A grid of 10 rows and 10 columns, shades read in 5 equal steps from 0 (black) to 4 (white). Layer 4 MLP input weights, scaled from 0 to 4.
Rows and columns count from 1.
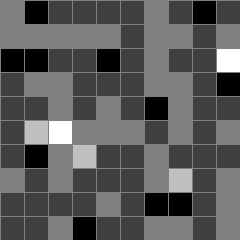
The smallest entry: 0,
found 11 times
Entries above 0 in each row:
8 10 7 9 9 10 9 10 8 9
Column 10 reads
1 2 4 0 1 2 1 2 2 2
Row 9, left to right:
1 1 1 1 2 1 0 0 1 2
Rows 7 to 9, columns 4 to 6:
3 1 1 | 1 1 1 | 1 2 1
